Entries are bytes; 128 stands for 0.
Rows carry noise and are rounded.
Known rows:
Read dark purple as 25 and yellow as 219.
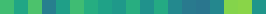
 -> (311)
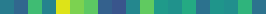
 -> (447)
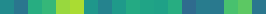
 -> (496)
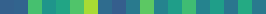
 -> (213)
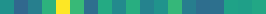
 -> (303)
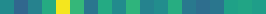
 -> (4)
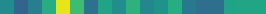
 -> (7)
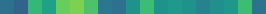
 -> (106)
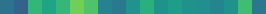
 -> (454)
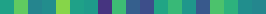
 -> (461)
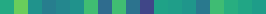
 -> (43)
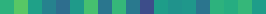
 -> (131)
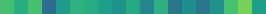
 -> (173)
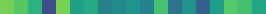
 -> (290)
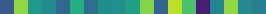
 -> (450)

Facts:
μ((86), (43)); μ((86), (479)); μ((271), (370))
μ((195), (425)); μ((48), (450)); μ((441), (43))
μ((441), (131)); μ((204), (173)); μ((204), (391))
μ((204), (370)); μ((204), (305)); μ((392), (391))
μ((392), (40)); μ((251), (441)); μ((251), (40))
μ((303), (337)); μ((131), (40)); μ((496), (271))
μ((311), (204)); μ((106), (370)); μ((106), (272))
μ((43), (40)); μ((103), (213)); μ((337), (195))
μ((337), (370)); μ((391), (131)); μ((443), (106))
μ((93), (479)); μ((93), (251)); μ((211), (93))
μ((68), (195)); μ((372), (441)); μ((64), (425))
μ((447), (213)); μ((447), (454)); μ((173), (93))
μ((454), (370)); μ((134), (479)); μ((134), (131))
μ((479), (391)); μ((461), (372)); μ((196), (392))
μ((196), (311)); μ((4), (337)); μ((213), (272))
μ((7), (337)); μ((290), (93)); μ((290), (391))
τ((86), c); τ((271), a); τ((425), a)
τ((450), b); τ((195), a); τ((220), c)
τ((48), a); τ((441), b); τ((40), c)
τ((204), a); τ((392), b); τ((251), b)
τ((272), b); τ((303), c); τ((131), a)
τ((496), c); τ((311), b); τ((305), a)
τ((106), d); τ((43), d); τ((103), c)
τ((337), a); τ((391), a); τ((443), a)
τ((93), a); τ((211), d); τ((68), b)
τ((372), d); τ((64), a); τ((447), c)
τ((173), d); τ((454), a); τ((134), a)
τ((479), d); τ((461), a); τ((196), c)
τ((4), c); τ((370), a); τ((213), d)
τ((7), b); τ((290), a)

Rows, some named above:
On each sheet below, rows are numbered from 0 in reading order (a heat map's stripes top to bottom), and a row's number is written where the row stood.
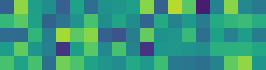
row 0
(450)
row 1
(479)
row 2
(103)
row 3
(40)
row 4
(204)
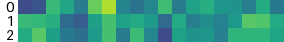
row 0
(272)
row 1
(391)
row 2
(131)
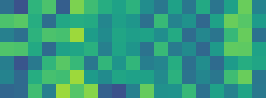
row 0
(370)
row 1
(392)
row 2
(271)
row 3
(392)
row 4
(337)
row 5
(271)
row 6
(103)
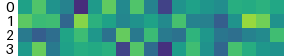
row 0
(40)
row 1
(196)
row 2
(195)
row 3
(372)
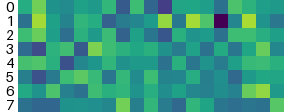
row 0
(441)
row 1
(48)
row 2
(251)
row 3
(370)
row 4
(93)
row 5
(337)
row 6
(305)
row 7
(425)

